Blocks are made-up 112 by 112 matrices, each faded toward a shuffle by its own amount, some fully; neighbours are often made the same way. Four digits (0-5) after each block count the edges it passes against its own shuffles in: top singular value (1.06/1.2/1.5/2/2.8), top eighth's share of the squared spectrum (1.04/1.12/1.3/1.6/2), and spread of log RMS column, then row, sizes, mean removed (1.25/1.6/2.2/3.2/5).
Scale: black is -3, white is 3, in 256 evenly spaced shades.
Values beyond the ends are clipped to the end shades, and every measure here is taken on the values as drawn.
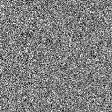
3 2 1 0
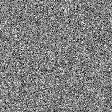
2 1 0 0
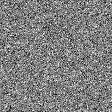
2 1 0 0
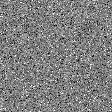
0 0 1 0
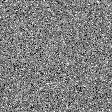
0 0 0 0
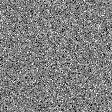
0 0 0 0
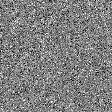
0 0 1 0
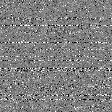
2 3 0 3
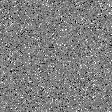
0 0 0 0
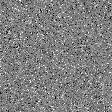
0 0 0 0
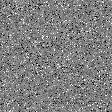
0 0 0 1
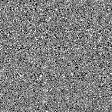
3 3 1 2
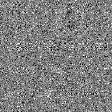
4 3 1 3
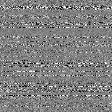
2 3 0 5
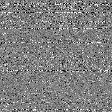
2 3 0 4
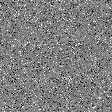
0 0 0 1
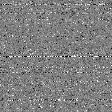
3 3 0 3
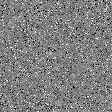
2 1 0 0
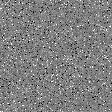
1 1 0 0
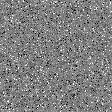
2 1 0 0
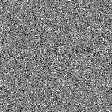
3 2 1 1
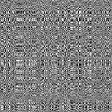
5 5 4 4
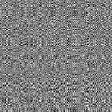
5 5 4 4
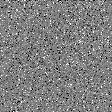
3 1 0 0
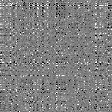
5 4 3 3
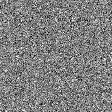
2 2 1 0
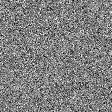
2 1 0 0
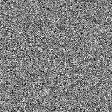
3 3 1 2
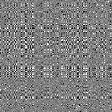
5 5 4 4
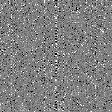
4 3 2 1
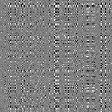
5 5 4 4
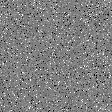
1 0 1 0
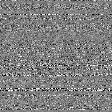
2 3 0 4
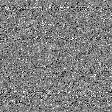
1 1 0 3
